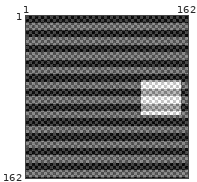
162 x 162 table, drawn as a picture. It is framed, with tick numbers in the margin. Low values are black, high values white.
Slope: none. Stripes: horizontal, repeating 11 times. Odd patch: higher, in the middle right. Mirror symmetry: none. Ninth with the highest average: middle right. Average level on the scale: 30%.
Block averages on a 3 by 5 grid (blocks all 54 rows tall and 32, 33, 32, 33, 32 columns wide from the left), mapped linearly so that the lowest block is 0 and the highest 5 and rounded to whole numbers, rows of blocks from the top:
00000 / 00035 / 00000
